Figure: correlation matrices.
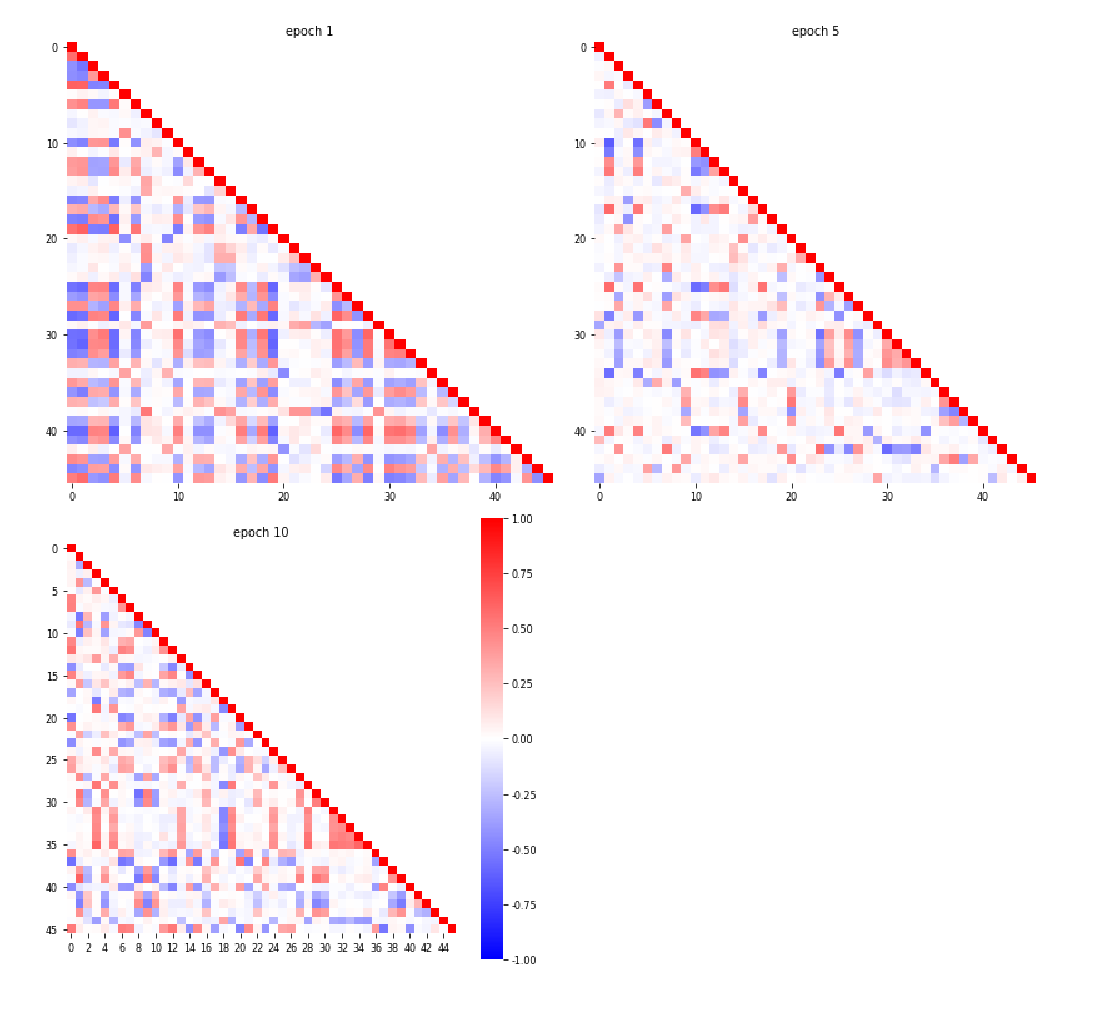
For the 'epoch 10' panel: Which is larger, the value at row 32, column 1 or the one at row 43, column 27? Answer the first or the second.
the second
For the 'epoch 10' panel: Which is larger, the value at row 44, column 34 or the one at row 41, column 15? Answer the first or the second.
the second
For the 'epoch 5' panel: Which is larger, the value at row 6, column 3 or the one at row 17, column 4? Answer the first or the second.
the second
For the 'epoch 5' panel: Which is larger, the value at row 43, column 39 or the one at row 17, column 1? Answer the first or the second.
the second
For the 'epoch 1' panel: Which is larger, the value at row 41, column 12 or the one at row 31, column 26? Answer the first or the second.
the second
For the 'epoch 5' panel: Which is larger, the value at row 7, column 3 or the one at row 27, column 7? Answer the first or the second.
the second
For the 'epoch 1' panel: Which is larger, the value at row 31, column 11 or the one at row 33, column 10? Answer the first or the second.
the first
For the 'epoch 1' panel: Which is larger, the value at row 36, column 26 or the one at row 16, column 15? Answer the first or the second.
the first
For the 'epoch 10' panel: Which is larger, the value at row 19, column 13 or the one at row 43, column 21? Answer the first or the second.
the first
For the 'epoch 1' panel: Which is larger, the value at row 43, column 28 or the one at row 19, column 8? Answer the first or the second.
the second
